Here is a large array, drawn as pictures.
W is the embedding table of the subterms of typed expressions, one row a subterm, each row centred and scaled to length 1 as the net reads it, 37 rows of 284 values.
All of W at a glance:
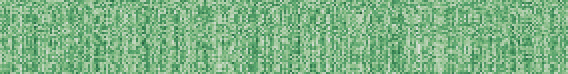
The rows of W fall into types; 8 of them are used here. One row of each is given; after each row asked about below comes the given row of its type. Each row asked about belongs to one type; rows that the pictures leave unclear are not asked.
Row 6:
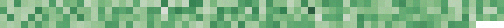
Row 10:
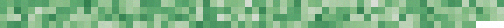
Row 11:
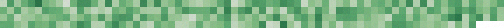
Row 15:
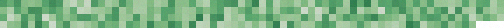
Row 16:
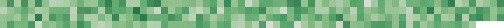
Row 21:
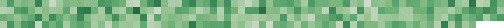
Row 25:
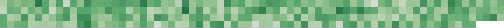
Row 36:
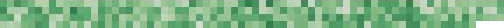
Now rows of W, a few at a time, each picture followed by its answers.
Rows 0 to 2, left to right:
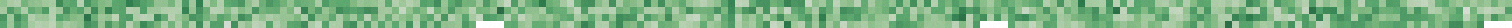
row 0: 25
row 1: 11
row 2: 36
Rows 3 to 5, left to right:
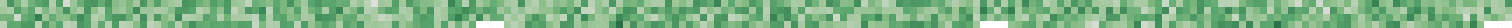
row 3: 21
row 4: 6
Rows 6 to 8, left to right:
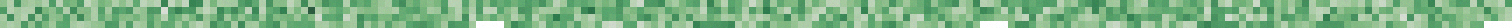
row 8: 10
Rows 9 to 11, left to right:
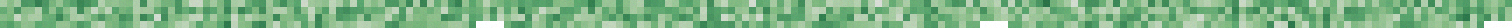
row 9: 11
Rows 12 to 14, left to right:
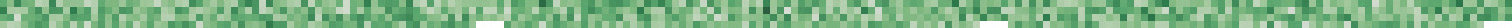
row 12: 36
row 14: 16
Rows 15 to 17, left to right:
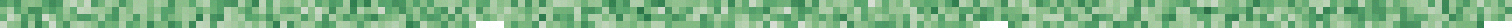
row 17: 11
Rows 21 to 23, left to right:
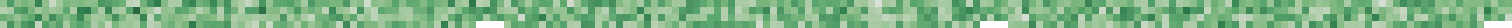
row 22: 21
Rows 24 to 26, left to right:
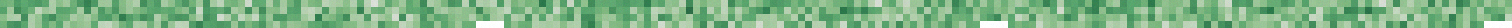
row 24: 10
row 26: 25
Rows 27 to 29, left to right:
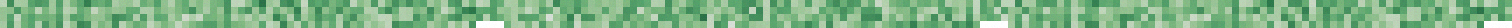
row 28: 6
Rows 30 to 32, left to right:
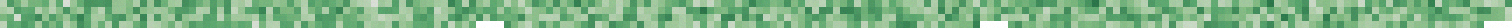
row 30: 21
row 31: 11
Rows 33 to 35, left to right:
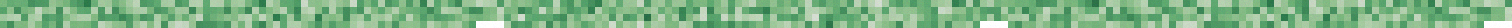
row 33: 10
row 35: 10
